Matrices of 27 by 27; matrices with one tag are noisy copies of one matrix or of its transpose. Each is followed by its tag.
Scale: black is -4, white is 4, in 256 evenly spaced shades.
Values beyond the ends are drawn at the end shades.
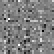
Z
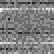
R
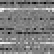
R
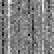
R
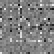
Z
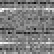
R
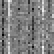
R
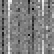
R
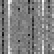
R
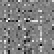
Z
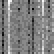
R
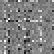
Z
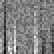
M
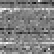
R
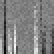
M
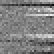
M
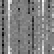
R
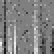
M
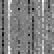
R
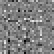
Z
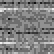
R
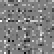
Z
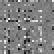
Z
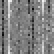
R
